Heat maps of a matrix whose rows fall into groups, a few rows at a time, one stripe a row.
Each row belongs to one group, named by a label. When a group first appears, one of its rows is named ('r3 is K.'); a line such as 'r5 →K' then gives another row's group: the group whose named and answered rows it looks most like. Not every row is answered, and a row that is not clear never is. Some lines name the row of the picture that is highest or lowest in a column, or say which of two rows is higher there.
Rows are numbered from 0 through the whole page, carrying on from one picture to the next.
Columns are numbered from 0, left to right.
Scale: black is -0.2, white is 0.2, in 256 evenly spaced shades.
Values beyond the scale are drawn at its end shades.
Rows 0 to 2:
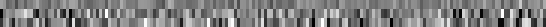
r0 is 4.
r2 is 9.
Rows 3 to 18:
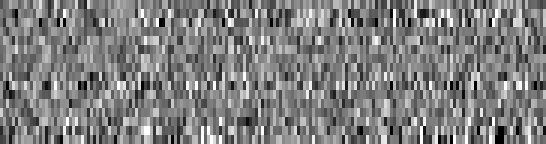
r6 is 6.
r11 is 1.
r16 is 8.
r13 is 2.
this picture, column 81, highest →11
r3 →6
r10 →9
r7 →9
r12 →6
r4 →4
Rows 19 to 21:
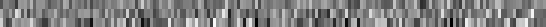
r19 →4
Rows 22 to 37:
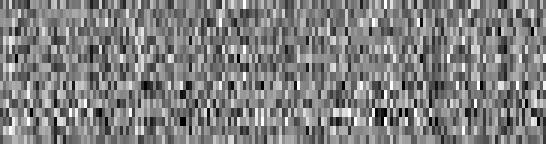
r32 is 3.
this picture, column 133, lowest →34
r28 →4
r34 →6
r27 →1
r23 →8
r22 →1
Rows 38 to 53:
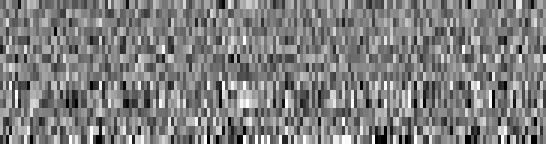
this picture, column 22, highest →46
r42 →1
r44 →4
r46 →8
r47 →1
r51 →6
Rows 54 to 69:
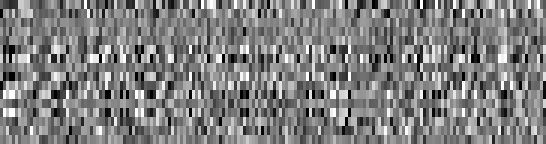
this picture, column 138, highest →60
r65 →4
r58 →6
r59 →2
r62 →2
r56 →6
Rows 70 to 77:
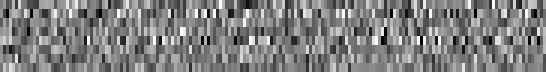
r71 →6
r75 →2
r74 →9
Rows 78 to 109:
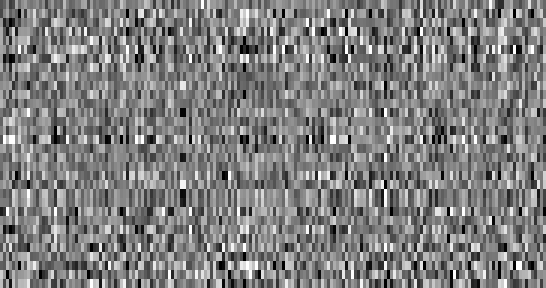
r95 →3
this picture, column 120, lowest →105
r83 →8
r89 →4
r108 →6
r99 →3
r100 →3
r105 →1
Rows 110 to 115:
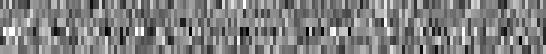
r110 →1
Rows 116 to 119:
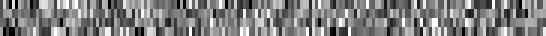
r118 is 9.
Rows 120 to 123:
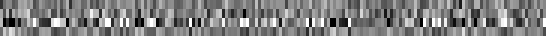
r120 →4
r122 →2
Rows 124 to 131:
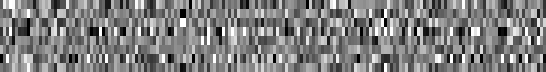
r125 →3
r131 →3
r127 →1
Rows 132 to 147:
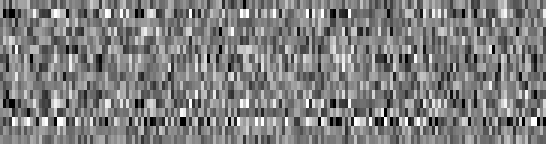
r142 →6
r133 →2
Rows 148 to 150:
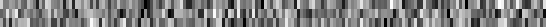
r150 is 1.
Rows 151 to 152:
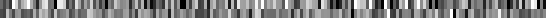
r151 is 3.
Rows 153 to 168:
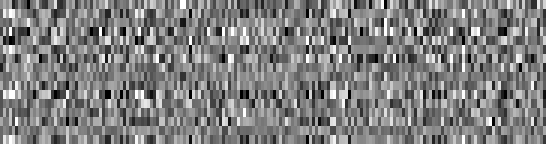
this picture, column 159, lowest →164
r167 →8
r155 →3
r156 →1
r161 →3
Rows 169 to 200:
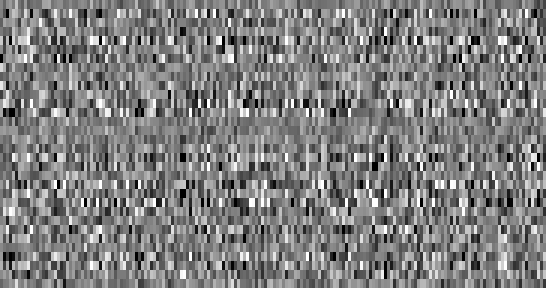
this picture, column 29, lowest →178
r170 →6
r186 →3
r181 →2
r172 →3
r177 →6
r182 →8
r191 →9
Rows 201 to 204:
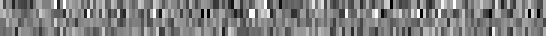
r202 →9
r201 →4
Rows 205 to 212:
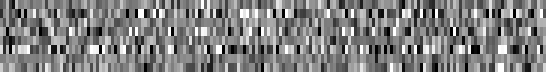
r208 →6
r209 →2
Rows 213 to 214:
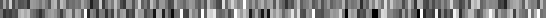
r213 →1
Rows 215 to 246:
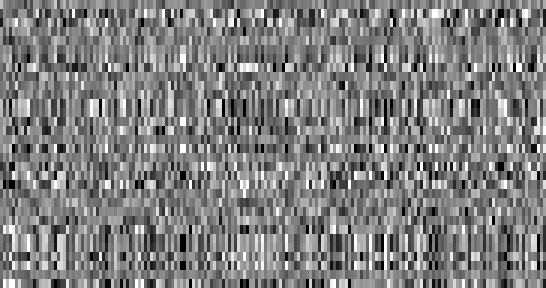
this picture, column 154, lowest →235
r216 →9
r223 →8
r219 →2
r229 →4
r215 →4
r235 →2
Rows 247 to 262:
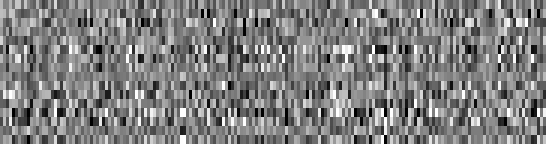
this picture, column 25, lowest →259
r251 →4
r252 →6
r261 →3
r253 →8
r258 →6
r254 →6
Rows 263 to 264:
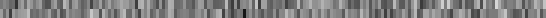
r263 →4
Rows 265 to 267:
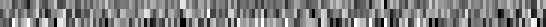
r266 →9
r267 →3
